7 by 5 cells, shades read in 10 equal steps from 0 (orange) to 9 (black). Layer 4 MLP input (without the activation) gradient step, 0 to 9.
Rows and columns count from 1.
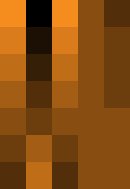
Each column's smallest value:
0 2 0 4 4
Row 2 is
1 8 1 4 5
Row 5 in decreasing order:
5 4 4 4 4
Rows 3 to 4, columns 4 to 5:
4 5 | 4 5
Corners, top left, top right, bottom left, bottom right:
0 6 6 4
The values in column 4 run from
4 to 4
